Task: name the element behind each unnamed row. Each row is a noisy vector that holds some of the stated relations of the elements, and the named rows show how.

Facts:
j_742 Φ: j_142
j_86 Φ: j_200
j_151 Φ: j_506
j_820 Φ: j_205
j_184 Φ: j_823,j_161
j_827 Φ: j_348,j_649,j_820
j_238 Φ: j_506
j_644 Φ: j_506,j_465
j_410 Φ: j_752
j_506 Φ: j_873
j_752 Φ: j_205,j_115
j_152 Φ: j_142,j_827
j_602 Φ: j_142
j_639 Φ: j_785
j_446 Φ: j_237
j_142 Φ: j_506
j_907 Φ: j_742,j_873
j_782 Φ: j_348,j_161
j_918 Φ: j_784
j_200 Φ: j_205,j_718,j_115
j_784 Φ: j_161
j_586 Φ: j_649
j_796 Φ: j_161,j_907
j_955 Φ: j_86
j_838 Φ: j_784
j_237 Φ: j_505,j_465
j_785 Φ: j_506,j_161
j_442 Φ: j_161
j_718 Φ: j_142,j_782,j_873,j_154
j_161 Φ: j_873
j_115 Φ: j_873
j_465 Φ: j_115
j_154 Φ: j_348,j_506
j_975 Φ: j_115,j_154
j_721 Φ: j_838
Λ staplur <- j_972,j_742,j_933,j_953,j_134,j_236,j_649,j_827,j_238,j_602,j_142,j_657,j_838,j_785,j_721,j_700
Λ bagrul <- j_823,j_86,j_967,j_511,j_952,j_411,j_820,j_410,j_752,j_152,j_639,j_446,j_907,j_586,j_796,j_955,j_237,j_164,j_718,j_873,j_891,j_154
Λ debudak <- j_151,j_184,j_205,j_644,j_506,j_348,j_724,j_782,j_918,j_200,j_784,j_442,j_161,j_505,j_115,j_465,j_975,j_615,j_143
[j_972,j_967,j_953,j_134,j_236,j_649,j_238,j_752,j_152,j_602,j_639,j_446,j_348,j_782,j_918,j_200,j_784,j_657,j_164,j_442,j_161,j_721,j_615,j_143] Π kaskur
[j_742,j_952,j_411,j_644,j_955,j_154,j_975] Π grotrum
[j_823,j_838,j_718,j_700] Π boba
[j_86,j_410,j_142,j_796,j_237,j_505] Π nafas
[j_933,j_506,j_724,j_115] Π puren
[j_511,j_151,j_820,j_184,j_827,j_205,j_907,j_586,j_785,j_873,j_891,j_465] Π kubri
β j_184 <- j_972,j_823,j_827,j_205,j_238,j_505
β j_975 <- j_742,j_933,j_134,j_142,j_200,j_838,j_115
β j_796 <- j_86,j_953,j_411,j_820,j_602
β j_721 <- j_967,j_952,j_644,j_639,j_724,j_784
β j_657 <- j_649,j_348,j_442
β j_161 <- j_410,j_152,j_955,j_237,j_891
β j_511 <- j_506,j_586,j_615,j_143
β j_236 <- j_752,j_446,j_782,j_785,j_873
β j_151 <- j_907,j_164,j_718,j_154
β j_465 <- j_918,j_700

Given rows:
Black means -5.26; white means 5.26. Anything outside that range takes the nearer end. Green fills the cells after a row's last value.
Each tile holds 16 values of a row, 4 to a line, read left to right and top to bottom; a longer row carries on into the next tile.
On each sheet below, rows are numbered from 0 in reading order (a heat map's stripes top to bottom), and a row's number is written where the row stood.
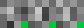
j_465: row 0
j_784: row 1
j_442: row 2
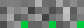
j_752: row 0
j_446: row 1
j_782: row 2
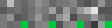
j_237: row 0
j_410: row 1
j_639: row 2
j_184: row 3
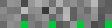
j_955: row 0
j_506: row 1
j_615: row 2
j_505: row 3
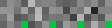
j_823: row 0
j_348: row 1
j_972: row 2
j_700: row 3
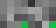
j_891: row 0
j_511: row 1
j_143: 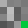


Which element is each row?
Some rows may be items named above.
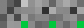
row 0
j_649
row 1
j_724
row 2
j_506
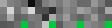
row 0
j_205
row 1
j_721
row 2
j_410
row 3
j_952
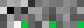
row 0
j_838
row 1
j_511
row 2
j_823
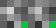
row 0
j_151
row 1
j_465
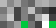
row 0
j_918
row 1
j_975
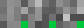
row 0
j_86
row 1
j_505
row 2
j_586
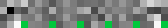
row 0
j_933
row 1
j_952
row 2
j_410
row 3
j_785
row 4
j_718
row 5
j_115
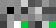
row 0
j_134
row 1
j_161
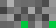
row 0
j_446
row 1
j_827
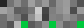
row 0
j_796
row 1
j_784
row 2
j_644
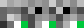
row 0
j_200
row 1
j_142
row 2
j_742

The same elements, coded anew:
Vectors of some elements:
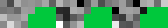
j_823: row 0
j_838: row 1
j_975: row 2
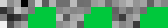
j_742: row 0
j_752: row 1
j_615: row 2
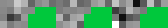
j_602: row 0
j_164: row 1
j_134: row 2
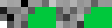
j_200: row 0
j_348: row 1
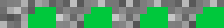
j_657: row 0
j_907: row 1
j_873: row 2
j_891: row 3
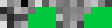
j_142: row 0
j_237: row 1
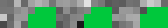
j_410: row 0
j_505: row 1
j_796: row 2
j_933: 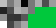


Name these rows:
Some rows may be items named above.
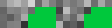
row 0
j_644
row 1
j_465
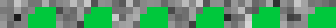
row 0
j_785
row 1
j_506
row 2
j_718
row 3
j_506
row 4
j_721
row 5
j_700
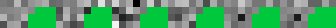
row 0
j_952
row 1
j_184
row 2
j_742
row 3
j_918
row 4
j_785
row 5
j_827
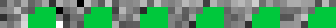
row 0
j_721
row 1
j_115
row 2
j_151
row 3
j_205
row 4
j_644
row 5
j_784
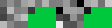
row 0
j_161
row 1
j_975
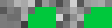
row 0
j_724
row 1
j_955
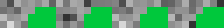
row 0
j_823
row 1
j_649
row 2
j_823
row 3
j_446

